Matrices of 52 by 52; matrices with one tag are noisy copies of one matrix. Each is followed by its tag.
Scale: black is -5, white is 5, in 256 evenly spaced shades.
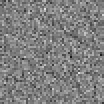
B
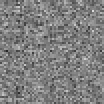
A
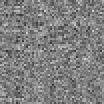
A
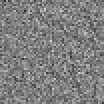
B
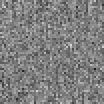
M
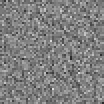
B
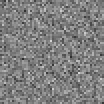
B
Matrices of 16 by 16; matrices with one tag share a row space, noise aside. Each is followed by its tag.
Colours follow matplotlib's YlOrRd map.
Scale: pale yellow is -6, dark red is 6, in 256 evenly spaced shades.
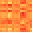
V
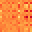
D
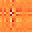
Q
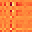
Q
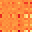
D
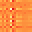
Q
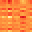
V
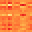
V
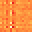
Q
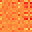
D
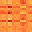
V
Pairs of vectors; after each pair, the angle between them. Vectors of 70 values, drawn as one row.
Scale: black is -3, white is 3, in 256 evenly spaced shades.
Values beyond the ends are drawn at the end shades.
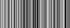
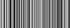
orthogonal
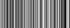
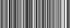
partly opposed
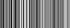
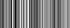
nearly parallel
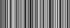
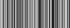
orthogonal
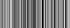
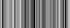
partly aligned
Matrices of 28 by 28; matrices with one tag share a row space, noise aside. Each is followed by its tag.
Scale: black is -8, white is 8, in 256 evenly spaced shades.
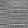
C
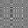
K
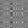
K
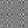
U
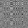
K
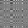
K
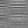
C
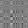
K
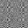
U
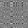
K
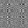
U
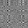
U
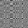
K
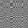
K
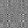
U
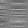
C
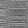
C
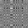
K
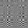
U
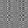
U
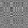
K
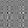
U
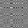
K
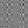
U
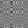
K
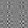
U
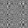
U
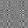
U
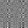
U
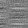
C
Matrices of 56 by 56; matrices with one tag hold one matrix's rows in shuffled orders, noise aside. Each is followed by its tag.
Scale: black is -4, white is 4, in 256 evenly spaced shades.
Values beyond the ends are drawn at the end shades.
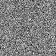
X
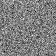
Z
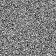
Z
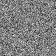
Z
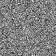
Z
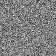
Z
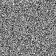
Z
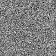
X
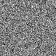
Z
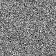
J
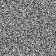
Z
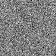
X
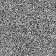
X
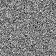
J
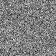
J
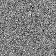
X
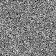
J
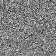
J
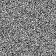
Z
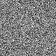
Z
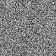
X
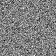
Z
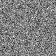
Z
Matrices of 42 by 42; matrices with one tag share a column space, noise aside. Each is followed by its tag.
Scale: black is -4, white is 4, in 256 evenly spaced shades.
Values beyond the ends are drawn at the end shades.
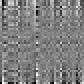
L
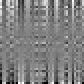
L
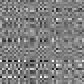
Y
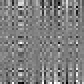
L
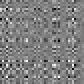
Y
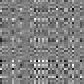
Y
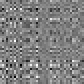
Y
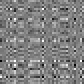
Y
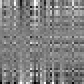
L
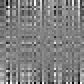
L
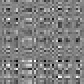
Y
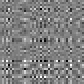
Y
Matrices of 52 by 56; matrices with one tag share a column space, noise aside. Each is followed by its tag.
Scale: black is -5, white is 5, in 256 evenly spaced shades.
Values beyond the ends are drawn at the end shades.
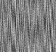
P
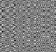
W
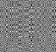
W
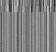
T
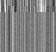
T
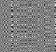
W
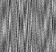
P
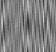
P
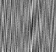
P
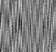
P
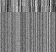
T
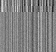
T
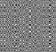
W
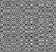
W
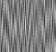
P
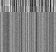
T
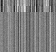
T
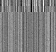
T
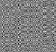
W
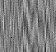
P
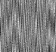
P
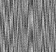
P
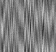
P
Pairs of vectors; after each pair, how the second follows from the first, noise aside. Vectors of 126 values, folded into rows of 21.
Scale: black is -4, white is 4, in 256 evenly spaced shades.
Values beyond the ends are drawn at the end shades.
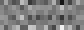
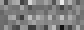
negated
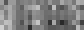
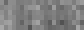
shrunk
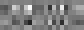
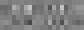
shrunk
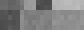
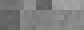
shrunk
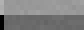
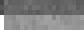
negated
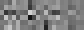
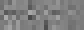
shrunk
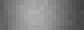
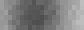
negated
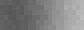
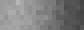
negated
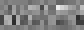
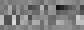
negated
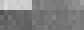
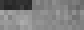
negated
